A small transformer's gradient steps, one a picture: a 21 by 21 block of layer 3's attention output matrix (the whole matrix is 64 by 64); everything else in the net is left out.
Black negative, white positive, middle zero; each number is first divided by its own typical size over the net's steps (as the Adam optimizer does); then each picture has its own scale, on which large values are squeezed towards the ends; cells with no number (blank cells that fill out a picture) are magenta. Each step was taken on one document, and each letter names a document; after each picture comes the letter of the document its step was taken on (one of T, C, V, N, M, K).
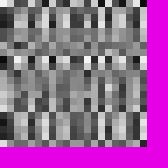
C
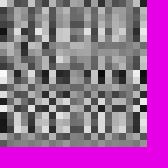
C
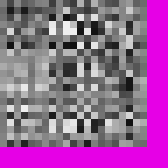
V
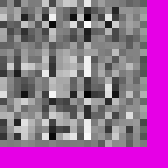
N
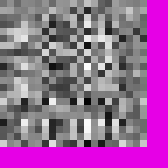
N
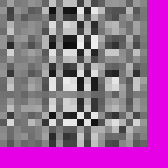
V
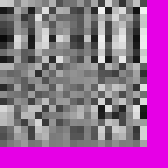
C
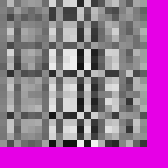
V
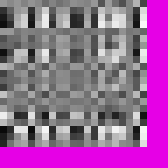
C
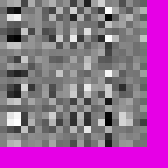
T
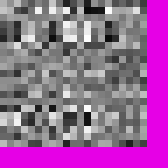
N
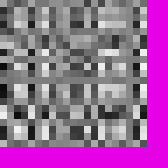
C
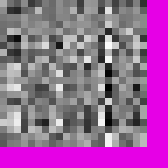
T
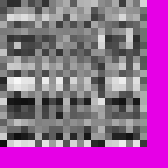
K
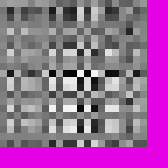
V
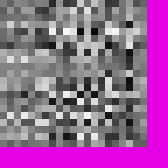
V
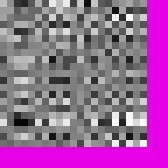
N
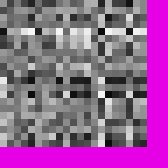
K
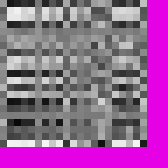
K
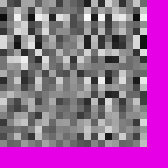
C
